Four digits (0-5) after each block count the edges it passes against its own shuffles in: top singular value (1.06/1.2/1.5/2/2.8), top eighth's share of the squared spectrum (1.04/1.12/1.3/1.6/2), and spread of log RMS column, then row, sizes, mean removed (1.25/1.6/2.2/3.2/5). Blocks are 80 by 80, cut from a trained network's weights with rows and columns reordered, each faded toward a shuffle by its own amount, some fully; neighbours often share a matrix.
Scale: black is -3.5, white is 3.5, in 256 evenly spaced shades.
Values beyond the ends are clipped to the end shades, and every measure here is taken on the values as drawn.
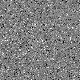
2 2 0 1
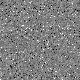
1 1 0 0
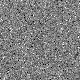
0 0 0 0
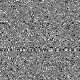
3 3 0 2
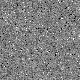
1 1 0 0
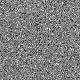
0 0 0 0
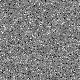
0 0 0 0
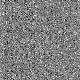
2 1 0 0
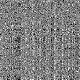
4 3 2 2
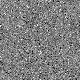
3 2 0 0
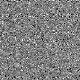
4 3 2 2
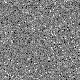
2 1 0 0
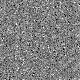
1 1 0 0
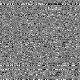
4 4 1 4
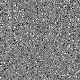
3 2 1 0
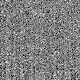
3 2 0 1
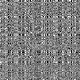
5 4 2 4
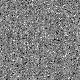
2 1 0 0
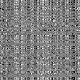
5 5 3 4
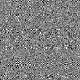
4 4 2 3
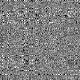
4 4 2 3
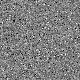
1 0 0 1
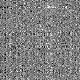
4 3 1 2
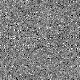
3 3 1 2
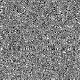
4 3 0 2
